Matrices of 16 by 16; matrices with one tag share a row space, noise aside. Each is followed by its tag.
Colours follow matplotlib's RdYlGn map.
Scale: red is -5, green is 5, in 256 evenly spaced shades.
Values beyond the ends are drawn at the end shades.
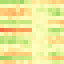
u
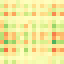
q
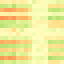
u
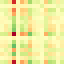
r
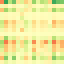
q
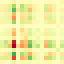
r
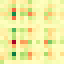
r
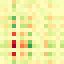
r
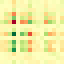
r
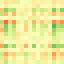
q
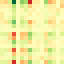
r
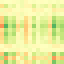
q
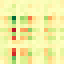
r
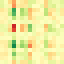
r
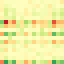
q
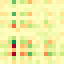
r
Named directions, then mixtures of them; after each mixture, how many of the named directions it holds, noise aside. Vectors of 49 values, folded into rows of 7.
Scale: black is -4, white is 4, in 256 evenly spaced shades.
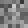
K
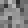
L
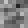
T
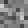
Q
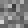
two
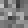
three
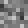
one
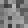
three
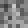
two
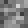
one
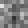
three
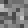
one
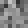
one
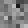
three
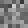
one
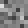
one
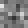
two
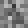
three
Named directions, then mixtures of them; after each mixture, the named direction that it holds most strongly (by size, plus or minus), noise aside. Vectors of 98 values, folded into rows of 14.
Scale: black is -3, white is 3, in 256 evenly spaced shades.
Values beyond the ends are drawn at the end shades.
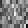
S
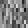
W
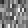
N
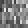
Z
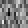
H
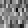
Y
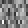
H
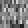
Z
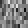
W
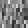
W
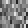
S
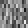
W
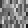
S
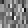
N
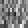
Y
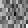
S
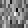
Y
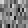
N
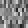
Y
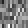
N
